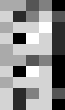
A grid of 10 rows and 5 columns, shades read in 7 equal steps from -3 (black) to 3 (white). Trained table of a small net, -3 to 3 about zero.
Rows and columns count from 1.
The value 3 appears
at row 3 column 4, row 4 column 3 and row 7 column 3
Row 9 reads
2 -2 0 2 -1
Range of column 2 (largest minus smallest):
5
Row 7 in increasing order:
-3 -3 2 2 3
